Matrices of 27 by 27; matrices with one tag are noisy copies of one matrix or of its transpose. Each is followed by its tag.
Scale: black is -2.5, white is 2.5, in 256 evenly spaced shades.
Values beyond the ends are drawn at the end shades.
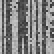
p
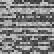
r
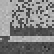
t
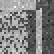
t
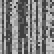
p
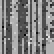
p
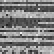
p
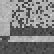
t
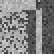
t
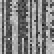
p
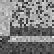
t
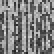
r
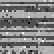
p
